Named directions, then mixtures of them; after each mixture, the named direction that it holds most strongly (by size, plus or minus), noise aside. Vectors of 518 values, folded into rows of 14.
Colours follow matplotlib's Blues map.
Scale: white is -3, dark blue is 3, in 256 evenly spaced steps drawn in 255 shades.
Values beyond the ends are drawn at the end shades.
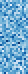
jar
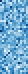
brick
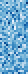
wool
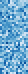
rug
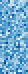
rug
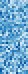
rug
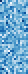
brick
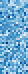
rug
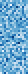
jar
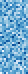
jar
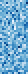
wool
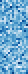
brick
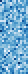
brick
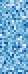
wool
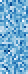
brick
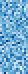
jar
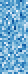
wool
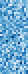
jar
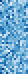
rug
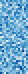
jar
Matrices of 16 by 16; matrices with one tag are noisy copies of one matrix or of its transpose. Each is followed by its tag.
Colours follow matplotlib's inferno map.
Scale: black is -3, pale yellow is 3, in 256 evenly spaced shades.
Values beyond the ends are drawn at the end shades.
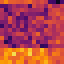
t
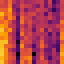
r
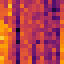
r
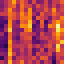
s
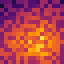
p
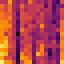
r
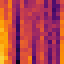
r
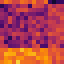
t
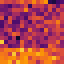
t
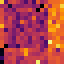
t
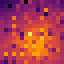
p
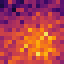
p
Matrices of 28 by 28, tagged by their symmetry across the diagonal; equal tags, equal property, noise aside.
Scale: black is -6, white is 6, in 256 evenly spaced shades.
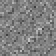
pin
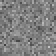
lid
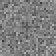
pin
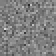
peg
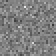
lid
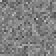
lid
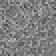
pin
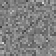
pin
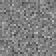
peg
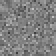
peg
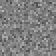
peg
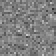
lid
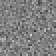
peg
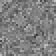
pin
